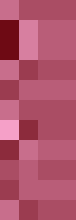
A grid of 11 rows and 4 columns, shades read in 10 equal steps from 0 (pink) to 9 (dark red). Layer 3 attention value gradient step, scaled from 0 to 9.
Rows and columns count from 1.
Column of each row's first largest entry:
2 1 1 2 1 2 2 1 1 1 2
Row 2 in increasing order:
2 4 4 9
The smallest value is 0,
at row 7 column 1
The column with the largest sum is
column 1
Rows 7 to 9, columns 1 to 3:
0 7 5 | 7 3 4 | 5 4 5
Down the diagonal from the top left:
3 2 4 5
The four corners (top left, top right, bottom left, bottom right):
3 5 3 5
